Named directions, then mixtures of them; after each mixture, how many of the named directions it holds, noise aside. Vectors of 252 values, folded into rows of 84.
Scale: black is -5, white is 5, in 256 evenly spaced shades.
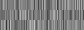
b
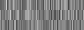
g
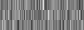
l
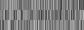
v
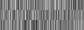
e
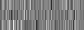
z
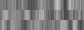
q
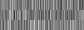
two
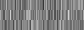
three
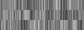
three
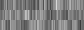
three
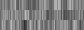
three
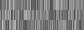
three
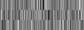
one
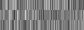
three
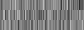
three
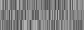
one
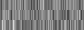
three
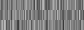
two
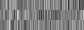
three
